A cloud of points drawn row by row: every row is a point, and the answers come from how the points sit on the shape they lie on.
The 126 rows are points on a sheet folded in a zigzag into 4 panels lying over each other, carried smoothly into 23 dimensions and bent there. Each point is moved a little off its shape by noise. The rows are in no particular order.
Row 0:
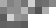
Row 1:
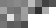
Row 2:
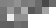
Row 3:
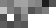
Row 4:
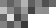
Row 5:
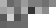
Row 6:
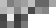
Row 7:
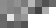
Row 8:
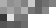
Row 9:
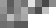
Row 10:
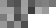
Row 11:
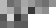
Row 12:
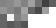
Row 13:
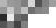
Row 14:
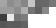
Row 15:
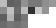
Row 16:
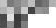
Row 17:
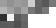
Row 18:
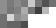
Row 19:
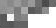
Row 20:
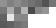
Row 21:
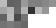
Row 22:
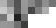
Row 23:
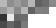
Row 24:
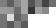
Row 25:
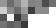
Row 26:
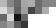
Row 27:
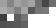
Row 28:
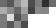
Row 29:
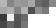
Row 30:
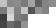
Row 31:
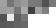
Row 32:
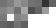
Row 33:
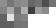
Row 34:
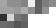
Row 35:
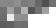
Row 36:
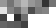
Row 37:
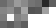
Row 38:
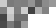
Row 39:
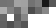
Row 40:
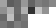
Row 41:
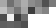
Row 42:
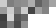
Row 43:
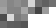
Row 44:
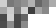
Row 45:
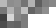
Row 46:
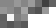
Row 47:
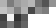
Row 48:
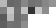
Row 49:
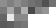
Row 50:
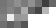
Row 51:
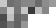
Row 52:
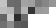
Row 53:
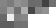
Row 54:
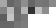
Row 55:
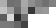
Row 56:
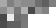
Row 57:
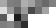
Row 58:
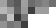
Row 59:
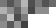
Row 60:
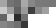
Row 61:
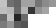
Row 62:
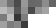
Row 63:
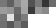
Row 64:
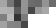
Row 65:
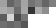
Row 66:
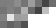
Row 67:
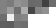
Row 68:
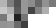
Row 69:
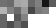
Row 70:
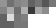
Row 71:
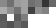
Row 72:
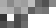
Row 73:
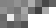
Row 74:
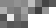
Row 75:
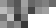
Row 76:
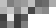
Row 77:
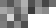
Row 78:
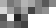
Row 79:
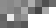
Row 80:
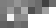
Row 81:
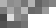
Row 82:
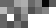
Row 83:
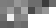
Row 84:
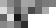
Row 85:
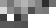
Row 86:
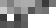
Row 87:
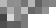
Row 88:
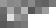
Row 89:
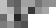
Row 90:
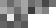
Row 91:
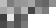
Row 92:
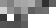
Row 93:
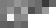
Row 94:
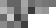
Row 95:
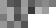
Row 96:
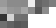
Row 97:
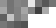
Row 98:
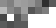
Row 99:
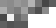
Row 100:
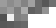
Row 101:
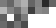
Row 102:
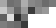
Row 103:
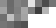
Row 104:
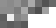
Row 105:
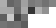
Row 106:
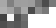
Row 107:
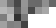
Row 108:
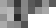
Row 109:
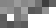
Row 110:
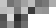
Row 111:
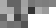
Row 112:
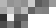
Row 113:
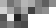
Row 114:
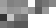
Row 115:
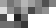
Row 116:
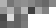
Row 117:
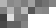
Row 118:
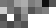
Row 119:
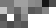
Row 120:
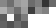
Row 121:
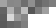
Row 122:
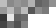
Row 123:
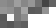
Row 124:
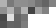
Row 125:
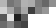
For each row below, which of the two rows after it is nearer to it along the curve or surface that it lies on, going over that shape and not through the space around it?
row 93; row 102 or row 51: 51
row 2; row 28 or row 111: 28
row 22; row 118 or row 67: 118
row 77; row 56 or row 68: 56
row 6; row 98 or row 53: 98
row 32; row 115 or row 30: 30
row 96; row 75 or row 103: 103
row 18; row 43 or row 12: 12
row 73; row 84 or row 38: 38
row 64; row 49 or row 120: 120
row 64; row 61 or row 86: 61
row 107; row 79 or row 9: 79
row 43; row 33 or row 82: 82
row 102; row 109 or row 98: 98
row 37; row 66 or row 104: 66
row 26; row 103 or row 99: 99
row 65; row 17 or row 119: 119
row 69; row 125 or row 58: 58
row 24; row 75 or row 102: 75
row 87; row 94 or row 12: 12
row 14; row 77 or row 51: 51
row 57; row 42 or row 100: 42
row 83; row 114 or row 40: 40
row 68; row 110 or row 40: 110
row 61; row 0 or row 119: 119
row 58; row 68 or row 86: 68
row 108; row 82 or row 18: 82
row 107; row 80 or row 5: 5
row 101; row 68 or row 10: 10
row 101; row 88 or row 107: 107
